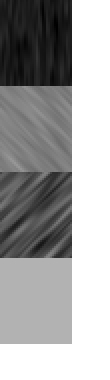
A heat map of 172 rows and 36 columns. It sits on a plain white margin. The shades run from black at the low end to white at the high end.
It is made of 4 by 1 panels. Panel 1,1: very low, streaked downward, faint in contrast. Panel 2,1: middling, slanting down to the right, faint in contrast. Panel 3,1: low, slanting up to the right. Panel 4,1: high, flat.
